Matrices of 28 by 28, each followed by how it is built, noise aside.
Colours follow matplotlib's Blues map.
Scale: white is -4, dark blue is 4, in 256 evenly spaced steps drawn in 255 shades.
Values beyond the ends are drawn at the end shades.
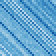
Toeplitz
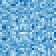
low rank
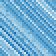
Toeplitz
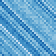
Toeplitz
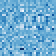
low rank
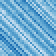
Toeplitz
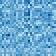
low rank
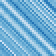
Toeplitz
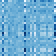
low rank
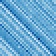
Toeplitz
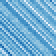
Toeplitz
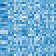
low rank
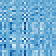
low rank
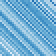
Toeplitz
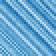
Toeplitz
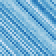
Toeplitz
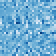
low rank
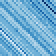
Toeplitz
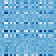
low rank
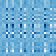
low rank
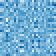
low rank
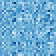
low rank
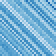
Toeplitz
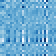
low rank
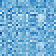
low rank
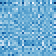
low rank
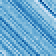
Toeplitz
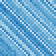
Toeplitz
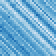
Toeplitz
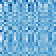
low rank
